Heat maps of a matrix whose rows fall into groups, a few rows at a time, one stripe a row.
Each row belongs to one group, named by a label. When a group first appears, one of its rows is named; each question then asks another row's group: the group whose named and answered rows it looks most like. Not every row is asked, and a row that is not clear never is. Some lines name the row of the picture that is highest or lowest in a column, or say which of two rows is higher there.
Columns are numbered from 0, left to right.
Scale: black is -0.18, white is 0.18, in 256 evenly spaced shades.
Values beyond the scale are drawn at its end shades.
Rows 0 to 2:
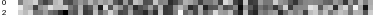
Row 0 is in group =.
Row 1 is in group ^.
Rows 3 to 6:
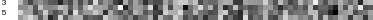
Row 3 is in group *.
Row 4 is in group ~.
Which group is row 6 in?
^
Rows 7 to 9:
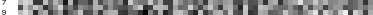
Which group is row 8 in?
=
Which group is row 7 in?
^
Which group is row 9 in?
^
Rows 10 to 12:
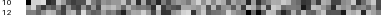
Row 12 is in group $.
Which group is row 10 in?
=
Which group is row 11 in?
*
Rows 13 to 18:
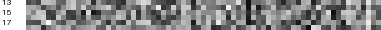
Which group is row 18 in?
~
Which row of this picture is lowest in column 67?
14
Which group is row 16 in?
=
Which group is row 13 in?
$
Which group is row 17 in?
$
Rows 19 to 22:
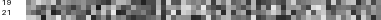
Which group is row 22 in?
^
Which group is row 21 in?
*
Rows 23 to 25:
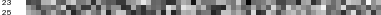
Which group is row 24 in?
*
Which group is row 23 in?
$
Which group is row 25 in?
^
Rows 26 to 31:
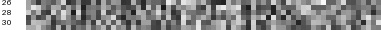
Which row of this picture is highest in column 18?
30
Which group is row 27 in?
^
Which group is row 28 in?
^
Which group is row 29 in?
*
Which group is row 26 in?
*
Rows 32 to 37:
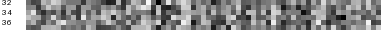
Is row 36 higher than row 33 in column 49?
Yes
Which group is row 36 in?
~
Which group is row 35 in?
~
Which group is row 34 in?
*
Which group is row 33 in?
$
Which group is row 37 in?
$
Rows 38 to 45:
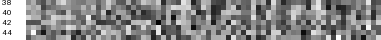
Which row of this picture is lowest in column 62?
39
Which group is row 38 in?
~
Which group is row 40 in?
^
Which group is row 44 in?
*
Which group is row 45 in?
=
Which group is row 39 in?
~
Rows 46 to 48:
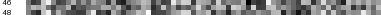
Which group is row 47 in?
=
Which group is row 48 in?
$
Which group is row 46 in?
$
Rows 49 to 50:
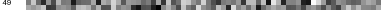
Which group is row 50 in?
=
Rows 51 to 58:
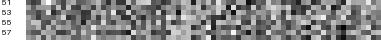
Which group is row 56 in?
~
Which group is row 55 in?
^
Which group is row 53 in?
*
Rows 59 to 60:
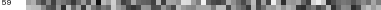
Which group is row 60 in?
=
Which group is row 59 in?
*
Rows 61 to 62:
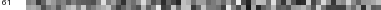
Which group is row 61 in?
*
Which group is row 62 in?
~
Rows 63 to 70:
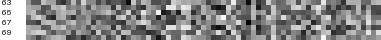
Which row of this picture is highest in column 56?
67
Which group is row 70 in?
*
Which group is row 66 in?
=
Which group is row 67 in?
$
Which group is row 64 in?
~
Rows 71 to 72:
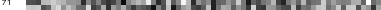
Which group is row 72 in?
^
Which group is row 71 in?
$
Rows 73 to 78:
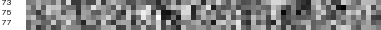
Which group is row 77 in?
^
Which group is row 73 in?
=
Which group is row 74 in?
~
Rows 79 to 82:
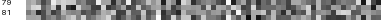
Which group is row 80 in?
^
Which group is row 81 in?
*
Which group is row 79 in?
~
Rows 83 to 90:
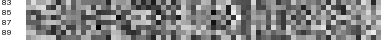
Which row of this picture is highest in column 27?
84
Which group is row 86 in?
*
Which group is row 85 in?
$
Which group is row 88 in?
*
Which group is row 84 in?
=
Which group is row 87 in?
$
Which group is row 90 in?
^
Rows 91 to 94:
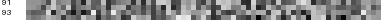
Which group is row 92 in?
^
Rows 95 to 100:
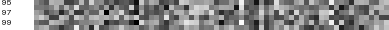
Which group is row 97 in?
*
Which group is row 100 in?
=
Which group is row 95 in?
$
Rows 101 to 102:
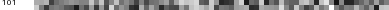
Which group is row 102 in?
*
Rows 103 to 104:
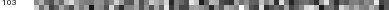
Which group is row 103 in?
~
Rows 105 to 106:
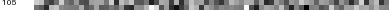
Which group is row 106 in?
$
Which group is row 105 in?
^
